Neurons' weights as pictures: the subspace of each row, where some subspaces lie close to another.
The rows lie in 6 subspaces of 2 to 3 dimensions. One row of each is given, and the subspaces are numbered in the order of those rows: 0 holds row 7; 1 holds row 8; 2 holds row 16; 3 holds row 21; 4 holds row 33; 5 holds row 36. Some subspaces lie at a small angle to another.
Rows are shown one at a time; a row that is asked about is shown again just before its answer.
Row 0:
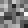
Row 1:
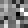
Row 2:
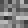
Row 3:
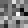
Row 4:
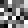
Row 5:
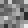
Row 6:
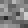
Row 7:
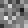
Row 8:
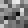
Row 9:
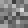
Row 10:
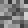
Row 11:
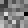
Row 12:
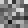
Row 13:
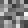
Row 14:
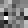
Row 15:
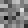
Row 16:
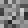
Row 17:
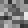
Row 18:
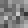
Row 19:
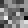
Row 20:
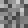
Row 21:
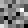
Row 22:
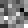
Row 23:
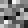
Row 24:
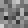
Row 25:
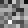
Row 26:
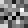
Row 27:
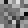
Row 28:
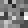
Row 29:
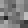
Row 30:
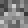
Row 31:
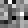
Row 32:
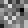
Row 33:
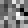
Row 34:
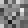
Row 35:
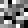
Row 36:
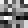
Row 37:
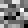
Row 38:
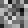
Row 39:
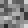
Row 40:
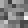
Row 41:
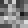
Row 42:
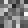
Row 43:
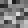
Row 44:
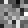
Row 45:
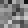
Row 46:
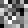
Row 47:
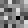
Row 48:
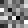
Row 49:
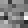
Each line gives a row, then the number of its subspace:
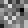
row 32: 0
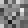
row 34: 2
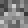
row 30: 5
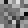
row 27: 1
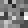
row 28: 2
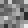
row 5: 3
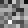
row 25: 3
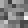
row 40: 2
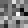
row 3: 4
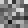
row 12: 3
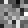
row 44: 1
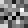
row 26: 4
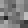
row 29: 2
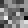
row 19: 2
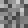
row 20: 5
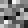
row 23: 1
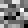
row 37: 5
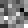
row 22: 3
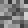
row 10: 0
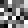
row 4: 4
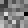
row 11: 1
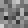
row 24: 1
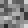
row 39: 3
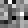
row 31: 2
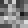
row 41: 2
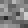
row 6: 0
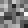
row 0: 5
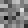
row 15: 5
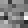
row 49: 2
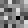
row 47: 4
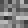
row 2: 5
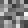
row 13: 5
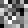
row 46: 0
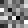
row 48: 4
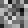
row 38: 0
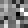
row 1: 4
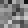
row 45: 3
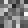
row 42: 5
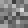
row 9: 4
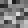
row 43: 1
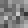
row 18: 4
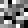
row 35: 1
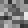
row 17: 0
